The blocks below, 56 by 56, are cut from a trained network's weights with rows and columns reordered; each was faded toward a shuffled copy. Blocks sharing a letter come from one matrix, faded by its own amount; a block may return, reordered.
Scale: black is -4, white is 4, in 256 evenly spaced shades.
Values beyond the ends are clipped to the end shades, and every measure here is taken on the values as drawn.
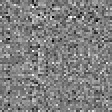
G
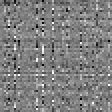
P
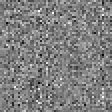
G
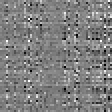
P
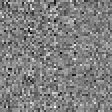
G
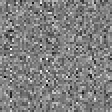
G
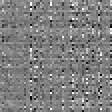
P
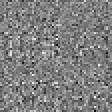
G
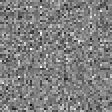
G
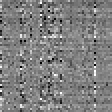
P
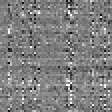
P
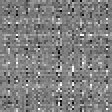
P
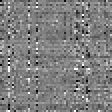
P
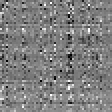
P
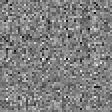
G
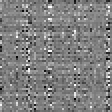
P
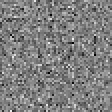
G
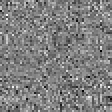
G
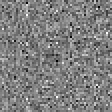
G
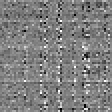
P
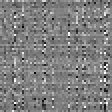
P
